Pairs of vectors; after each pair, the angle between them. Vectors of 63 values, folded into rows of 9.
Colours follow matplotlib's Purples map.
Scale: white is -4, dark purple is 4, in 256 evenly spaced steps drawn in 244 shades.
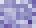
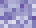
partly opposed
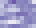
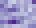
nearly opposite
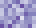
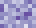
orthogonal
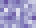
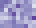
partly aligned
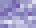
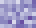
partly opposed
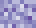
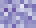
nearly parallel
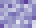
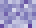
partly aligned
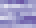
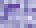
partly opposed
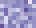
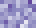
partly opposed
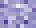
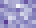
nearly parallel
